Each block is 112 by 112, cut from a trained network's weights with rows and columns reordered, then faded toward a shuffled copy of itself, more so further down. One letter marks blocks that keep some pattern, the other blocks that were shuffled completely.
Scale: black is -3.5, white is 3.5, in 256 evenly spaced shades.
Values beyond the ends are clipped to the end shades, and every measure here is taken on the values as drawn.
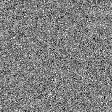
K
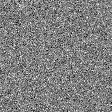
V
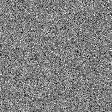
K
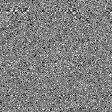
K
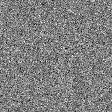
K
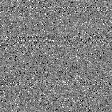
K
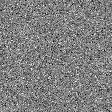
V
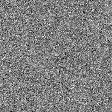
K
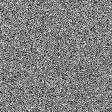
K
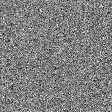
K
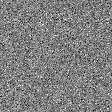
K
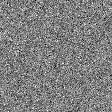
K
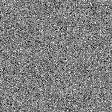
K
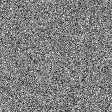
K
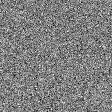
V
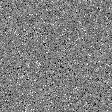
V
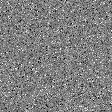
V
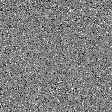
K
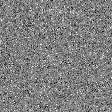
K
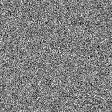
K
